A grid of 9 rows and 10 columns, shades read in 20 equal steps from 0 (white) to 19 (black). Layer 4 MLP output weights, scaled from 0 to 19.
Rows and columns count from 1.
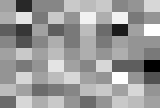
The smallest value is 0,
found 2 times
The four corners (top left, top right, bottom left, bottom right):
7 3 11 7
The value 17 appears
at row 3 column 8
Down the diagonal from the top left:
7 2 7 6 8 9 8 7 5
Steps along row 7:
down up down down up up down up up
